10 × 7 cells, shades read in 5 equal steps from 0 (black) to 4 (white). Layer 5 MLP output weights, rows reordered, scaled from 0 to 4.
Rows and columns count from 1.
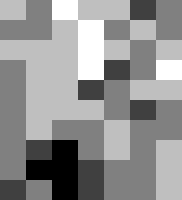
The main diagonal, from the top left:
3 2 3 4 2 1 2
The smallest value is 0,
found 4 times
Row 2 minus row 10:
1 0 3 3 0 1 -1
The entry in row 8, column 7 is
3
